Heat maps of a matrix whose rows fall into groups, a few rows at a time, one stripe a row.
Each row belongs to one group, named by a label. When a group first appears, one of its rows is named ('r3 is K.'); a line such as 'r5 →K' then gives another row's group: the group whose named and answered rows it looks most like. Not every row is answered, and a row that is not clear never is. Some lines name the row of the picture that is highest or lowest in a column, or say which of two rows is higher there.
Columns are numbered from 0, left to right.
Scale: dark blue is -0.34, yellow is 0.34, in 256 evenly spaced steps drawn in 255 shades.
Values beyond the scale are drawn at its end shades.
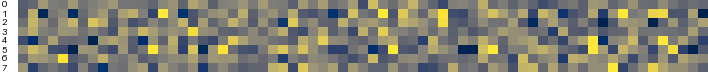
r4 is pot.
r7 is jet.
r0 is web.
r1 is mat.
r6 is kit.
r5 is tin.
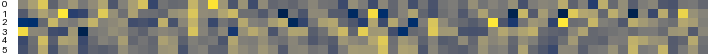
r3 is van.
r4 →web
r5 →web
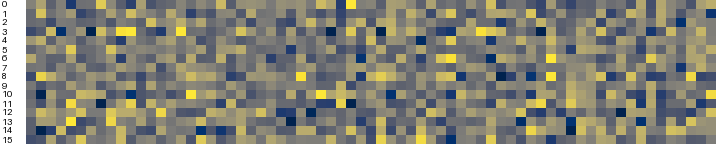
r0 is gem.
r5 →kit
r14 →pot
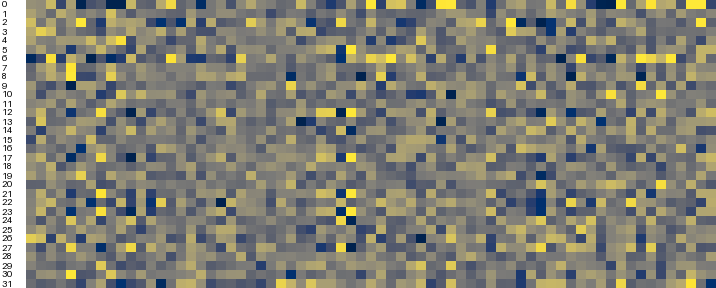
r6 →web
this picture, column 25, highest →31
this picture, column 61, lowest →8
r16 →tin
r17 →gem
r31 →jet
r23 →gem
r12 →gem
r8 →kit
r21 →gem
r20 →jet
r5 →gem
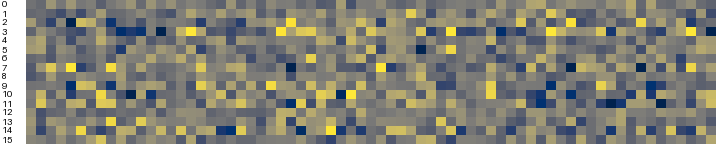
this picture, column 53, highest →3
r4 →gem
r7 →kit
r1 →mat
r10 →gem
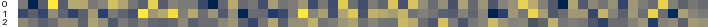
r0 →pot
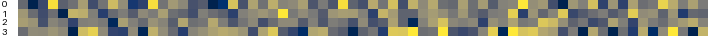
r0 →pot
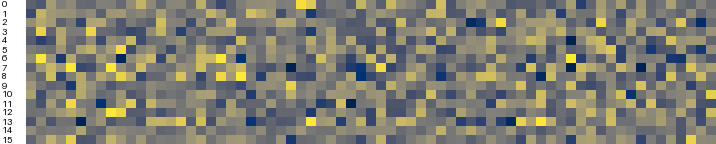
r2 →tin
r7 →kit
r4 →pot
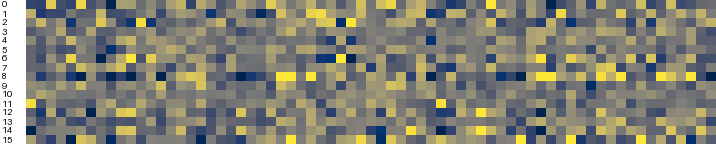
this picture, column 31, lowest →2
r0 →web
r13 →jet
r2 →gem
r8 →jet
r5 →web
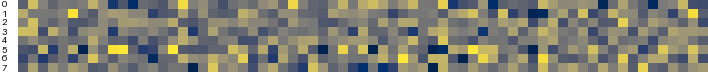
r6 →mat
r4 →jet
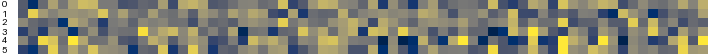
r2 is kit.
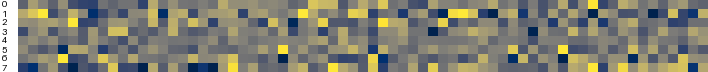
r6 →kit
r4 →gem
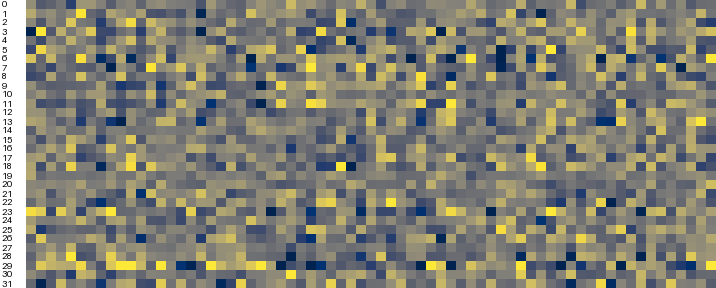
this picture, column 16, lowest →29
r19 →van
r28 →kit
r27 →kit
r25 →jet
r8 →web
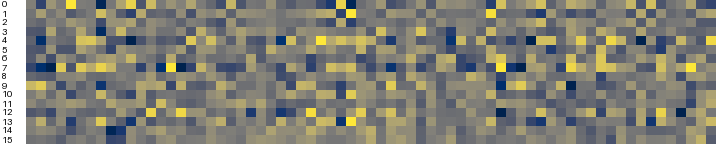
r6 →mat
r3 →web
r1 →gem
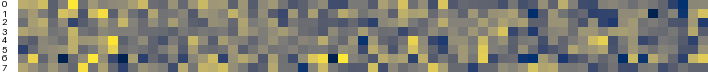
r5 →web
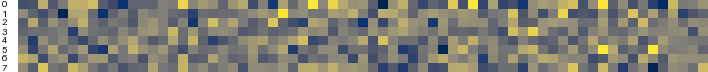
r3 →tin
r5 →jet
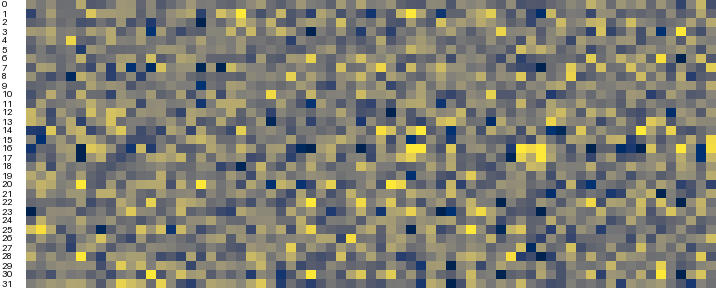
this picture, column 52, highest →13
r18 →van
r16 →tin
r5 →tin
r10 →web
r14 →web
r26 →gem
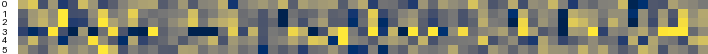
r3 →pot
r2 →kit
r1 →kit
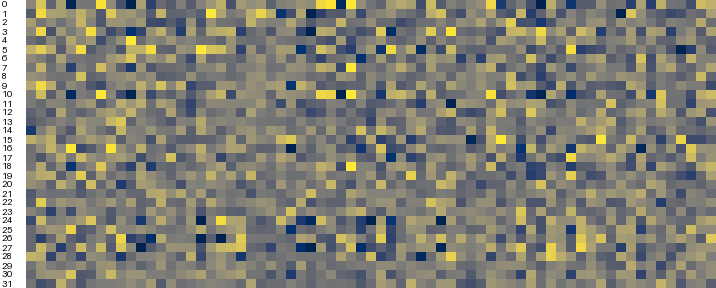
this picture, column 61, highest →6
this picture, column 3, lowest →27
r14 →web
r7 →gem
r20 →van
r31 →mat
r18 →gem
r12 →mat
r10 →gem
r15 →tin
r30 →kit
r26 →pot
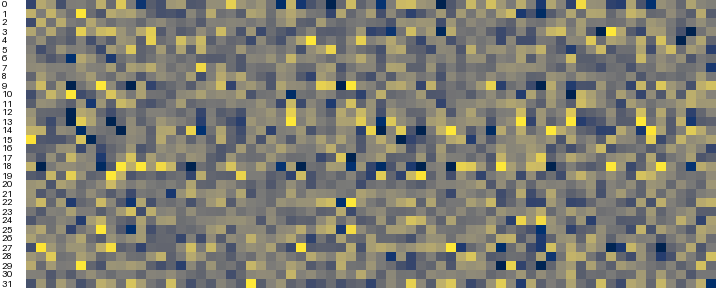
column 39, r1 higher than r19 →No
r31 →mat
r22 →gem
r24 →tin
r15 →van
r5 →pot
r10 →kit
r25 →gem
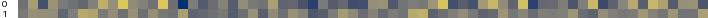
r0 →mat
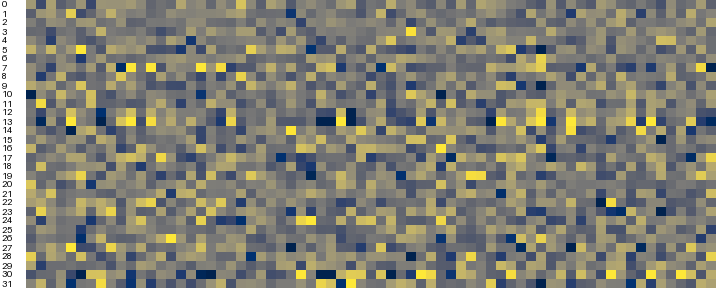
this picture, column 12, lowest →31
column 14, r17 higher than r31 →Yes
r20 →van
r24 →van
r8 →pot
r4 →mat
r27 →kit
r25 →mat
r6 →tin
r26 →tin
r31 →gem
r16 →van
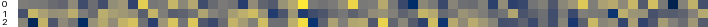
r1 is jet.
